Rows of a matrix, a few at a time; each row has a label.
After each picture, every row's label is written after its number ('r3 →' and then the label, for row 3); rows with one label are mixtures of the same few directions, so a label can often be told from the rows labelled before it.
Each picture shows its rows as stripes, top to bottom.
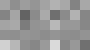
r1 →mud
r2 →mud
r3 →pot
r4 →mud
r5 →pot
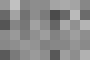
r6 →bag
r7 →mud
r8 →pot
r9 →mud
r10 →mud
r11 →pot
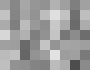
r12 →mud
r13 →mud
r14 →mud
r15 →pot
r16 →mud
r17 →pot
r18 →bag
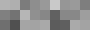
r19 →pot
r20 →pot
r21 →bag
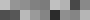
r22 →bag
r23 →pot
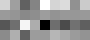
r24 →mud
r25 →mud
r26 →mud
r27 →pot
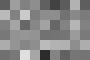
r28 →mud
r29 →pot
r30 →mud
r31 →mud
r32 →mud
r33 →mud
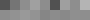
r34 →pot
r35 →mud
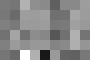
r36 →pot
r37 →bag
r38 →bag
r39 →mud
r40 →bag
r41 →mud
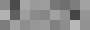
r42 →bag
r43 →bag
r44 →bag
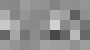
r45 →pot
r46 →bag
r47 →pot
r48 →mud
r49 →mud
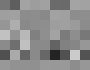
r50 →bag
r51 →bag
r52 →bag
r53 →pot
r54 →pot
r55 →mud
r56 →mud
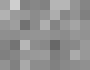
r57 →bag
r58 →pot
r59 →mud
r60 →bag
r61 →pot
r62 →bag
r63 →pot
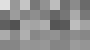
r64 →pot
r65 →mud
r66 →bag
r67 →pot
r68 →bag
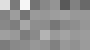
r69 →pot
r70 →pot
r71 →pot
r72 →mud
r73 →pot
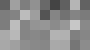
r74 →mud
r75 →mud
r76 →bag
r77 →bag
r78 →bag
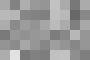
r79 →mud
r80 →bag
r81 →mud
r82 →bag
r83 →mud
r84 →bag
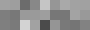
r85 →mud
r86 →bag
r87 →mud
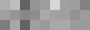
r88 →pot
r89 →mud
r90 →pot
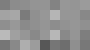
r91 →pot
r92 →pot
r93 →mud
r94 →pot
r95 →mud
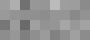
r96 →pot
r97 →bag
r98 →pot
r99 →mud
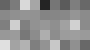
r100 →mud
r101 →mud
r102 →bag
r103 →mud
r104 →pot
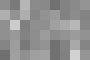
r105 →pot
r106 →pot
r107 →bag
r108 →mud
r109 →mud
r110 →bag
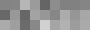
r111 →mud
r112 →pot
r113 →mud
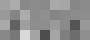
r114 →bag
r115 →pot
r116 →bag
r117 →mud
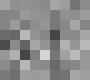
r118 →bag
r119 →pot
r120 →mud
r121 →pot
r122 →pot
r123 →mud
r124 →pot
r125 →bag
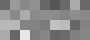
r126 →mud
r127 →pot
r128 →bag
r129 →pot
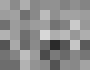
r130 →pot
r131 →mud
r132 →bag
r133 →mud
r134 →mud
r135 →mud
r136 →pot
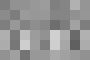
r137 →bag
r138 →bag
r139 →mud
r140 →mud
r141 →mud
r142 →pot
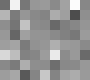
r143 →bag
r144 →bag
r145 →pot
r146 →bag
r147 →pot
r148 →pot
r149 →pot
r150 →mud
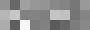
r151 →bag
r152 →bag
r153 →pot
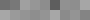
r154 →pot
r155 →pot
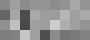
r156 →bag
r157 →pot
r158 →pot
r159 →mud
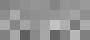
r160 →pot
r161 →bag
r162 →mud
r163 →mud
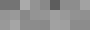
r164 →pot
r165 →pot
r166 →bag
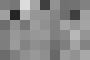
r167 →mud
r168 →bag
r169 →pot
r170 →bag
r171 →mud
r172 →pot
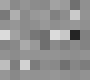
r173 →bag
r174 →bag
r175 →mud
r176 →bag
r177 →mud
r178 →bag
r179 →pot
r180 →bag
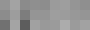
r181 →bag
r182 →pot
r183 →pot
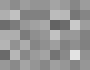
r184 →mud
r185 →bag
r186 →bag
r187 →pot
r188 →pot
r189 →bag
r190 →mud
